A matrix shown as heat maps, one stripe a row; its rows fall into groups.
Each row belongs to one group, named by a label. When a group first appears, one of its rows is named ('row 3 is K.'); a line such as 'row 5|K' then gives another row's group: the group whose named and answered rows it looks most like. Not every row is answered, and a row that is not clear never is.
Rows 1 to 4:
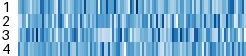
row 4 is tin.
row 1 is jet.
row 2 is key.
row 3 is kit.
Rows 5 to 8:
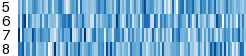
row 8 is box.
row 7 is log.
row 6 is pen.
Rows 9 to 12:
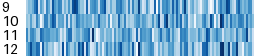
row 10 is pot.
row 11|log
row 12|box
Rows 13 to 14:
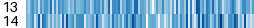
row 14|box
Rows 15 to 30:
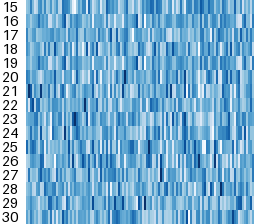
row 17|tin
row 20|pot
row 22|pen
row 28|pot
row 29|jet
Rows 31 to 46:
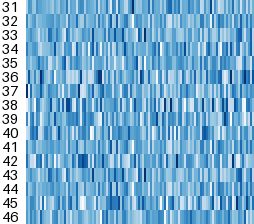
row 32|tin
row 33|jet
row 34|pot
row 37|log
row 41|tin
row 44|tin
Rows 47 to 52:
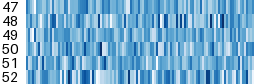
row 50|key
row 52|log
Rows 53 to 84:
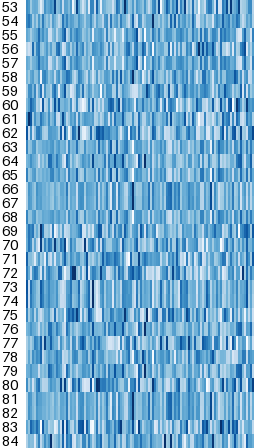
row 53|pot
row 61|box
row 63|tin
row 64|jet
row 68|tin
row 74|log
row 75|pen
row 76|jet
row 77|kit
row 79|jet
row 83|box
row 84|key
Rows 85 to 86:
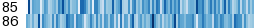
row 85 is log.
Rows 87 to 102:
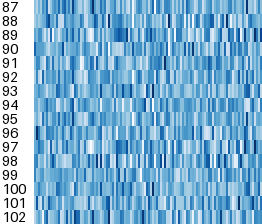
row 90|pot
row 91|key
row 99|tin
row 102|key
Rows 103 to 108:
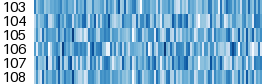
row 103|tin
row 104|key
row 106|pen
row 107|key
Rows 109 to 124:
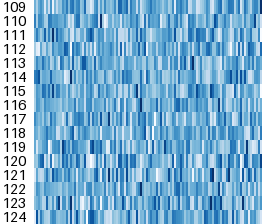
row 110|log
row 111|kit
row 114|box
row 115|kit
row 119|pen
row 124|log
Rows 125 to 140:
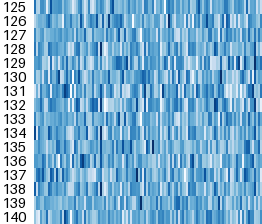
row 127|tin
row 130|key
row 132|log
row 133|tin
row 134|log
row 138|log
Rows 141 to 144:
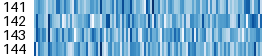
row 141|jet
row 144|log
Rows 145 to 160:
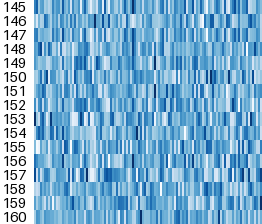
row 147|pot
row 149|pen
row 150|box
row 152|pen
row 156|pot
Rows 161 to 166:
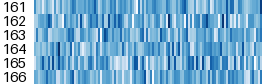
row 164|key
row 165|kit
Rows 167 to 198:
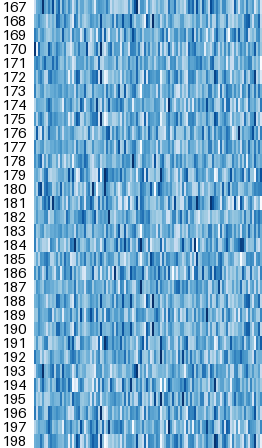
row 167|kit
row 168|jet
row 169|pot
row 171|kit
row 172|log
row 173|tin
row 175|log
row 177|tin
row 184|box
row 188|jet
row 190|jet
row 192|box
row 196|log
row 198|log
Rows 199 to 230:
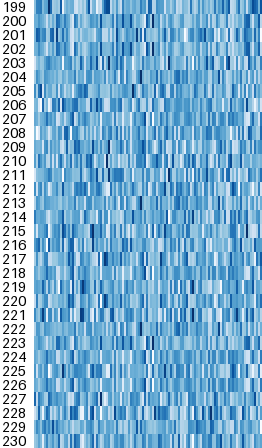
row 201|kit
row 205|pen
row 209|key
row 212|pen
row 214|pot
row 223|jet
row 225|pen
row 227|log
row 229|kit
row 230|key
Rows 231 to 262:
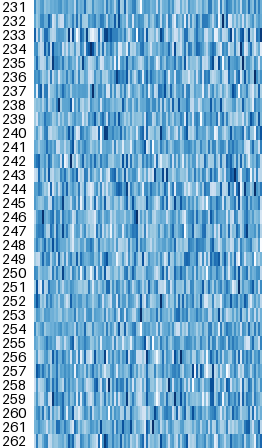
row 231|tin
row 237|pen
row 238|key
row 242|box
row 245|pot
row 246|kit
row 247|kit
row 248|kit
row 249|kit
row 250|pot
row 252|box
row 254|tin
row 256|pot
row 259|pot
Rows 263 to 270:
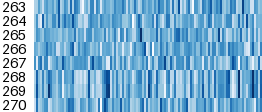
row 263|key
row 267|pen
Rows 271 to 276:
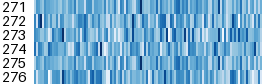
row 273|pot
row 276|pen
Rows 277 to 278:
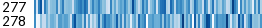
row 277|pen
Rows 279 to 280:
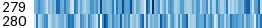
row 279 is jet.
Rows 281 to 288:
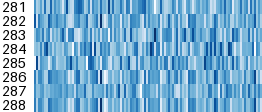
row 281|key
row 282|log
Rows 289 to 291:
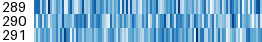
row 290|pen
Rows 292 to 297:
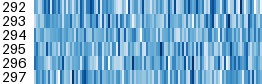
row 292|kit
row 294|tin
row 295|box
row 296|pot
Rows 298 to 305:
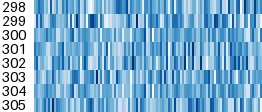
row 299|log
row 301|pot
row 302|pot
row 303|key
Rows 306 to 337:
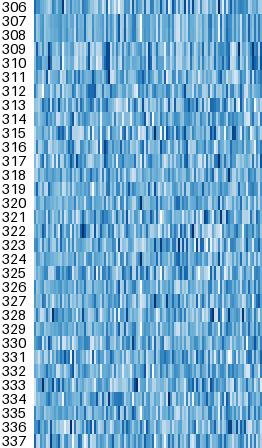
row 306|pot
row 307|tin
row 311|key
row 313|kit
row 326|tin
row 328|pot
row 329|tin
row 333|kit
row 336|box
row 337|key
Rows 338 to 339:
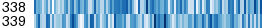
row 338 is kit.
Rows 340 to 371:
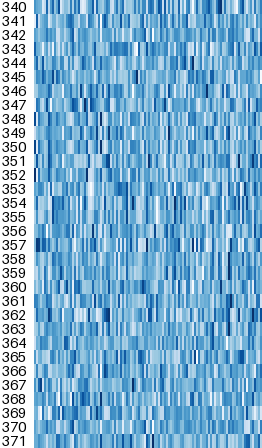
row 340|key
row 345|kit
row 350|log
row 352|log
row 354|pot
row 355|pot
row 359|pot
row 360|key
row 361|box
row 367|pen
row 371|jet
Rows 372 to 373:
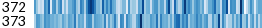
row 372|kit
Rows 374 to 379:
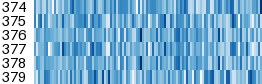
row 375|pen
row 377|pen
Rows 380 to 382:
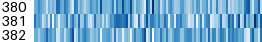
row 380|jet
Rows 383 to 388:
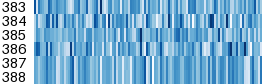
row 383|log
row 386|box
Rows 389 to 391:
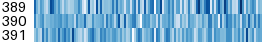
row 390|tin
